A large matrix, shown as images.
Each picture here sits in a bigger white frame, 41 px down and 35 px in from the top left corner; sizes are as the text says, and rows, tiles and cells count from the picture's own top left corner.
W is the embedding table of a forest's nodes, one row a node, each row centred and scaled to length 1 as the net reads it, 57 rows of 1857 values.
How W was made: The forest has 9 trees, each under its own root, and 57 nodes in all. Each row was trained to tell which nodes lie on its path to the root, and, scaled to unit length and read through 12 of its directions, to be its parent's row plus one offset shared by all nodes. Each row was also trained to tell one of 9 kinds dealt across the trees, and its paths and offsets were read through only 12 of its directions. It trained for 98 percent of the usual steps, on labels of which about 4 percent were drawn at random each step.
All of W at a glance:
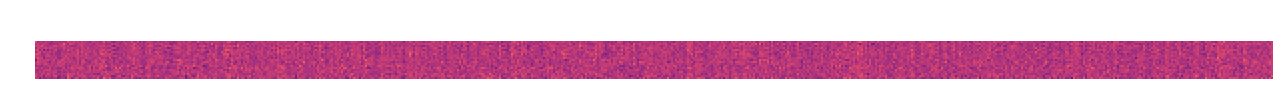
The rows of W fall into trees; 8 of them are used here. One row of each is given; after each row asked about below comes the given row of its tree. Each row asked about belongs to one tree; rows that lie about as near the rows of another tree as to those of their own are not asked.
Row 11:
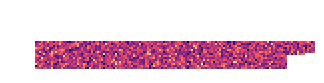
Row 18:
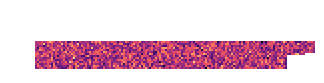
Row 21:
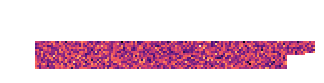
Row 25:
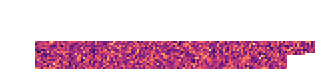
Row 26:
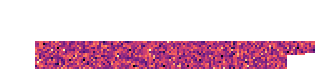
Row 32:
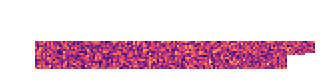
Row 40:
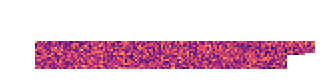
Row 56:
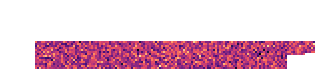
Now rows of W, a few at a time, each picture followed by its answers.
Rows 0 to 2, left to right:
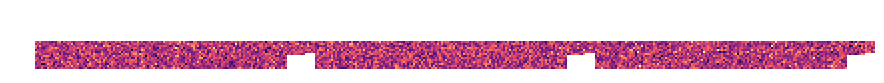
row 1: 18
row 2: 26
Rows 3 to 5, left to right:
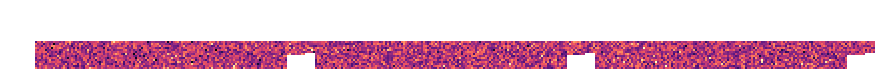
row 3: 32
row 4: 32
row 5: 11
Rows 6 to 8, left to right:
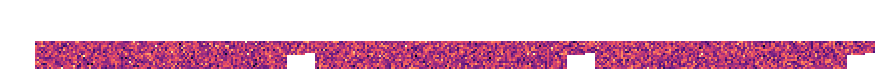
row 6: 56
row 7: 26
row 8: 18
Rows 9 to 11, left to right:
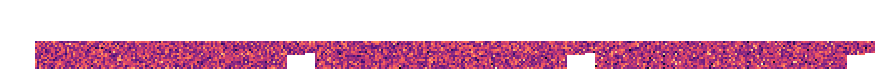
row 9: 40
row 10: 32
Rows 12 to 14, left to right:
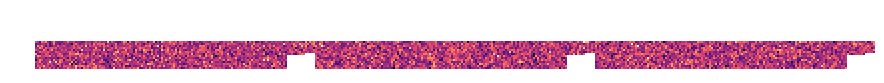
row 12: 26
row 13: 56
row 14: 26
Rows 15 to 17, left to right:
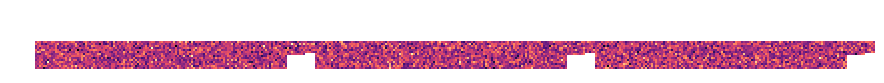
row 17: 11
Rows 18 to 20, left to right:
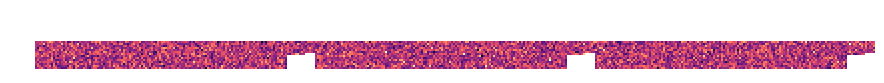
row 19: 26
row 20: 26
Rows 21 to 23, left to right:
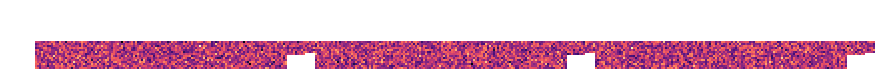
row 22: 18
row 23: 32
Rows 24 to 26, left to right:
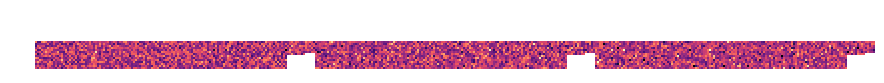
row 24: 56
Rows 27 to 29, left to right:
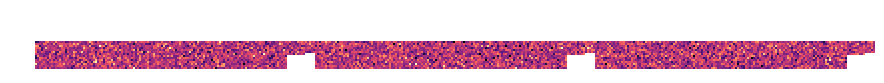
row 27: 11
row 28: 11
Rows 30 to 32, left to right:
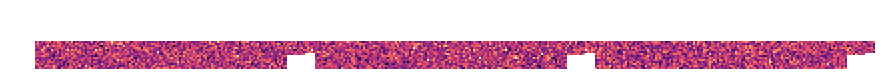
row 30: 18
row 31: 56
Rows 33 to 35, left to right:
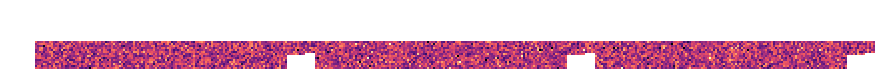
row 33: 25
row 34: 11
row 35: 56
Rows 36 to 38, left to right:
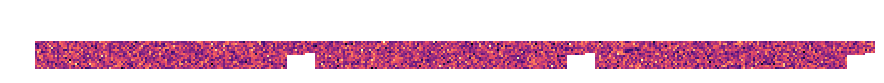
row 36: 21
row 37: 21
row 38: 11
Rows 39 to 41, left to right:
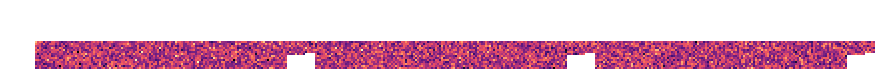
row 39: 40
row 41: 40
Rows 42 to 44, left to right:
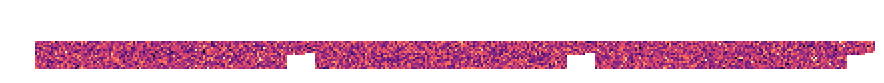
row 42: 21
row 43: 25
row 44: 11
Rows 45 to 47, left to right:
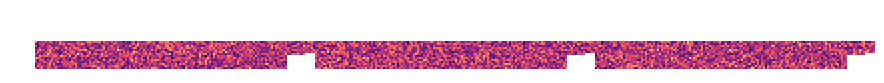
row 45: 56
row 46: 11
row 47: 21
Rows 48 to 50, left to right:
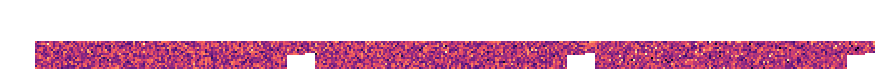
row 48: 25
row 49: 26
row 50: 26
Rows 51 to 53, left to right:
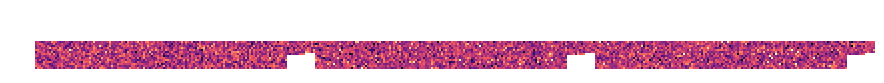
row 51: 40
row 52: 56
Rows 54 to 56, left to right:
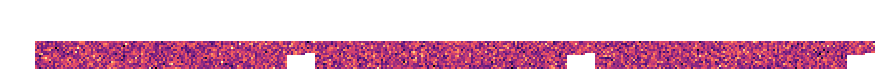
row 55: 56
